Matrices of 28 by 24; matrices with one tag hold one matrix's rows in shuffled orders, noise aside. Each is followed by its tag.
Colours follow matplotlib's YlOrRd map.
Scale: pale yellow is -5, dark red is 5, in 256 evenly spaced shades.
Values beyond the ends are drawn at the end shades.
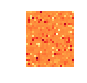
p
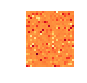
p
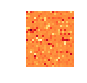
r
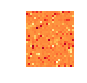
p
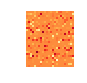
p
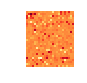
r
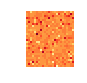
p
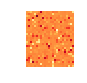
p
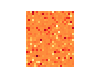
p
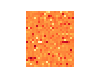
r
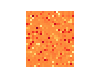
p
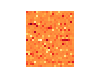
r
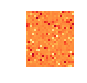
p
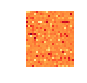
r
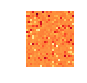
p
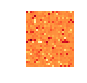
r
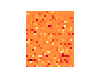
r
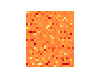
r
